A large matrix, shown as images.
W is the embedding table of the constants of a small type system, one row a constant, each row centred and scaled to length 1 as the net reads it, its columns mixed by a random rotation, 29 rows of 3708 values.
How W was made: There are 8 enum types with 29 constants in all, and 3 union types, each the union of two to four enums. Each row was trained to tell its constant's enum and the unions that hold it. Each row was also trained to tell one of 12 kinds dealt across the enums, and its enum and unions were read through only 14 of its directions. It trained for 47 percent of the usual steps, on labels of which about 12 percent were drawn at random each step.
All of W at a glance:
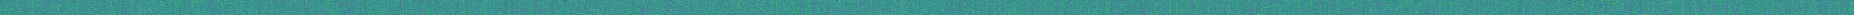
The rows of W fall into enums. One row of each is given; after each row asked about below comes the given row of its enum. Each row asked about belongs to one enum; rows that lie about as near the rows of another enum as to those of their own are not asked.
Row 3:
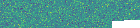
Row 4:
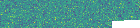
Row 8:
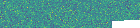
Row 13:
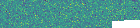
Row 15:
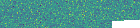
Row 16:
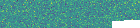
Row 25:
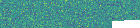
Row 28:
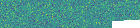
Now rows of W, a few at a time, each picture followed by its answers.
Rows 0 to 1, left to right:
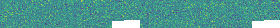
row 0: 16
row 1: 13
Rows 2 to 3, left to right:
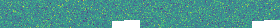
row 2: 25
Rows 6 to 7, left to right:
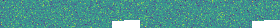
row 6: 8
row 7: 15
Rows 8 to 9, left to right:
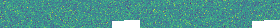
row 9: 25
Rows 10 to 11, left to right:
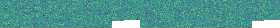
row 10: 4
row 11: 25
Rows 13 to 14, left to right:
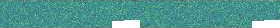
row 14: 3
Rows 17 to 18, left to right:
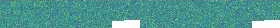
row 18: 15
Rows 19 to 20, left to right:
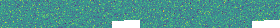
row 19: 28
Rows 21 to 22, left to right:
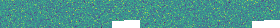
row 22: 3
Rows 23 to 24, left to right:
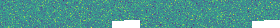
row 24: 15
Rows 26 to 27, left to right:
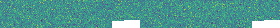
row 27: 13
